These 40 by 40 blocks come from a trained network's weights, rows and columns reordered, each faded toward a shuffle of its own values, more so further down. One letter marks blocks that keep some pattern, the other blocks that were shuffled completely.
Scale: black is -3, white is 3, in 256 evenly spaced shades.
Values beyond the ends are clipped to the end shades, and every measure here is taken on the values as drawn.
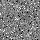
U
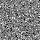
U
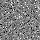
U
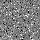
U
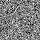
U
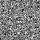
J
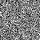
U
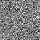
J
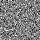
U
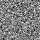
U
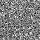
U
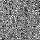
J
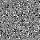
J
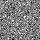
U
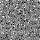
U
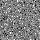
U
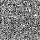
J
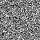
U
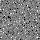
U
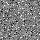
U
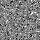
U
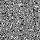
J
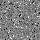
U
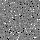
U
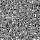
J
